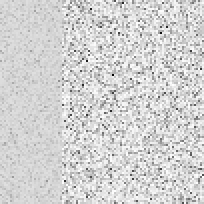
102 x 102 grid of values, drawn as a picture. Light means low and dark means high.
Average level on the scale: 20%. Seam: vertical, 30% of the way across, the left part calmer. Stripes: none. Histogram: skewed, a long tail of high values. Slope: none. Mirror symmetry: none.
